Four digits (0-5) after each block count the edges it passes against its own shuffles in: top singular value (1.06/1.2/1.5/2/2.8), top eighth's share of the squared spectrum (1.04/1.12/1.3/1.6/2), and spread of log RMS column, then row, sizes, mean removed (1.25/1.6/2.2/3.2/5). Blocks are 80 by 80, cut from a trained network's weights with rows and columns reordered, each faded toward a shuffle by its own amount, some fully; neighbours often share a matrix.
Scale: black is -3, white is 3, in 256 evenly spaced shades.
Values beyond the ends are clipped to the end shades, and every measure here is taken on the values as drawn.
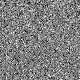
0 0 0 0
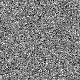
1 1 0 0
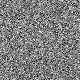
2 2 0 0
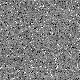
0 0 0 0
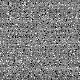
2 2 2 1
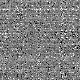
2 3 2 1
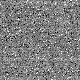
1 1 1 0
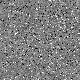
0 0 0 0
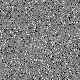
0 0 0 0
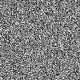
2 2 0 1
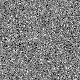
0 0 0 0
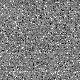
1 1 0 0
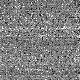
2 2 1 1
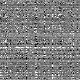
4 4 3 3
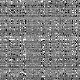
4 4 4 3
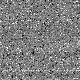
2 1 0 0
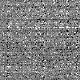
3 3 3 2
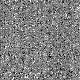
2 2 0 1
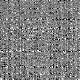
3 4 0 4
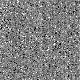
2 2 0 1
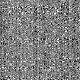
3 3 1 3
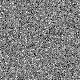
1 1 0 0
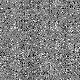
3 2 0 2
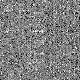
2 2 0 2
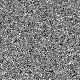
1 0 0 0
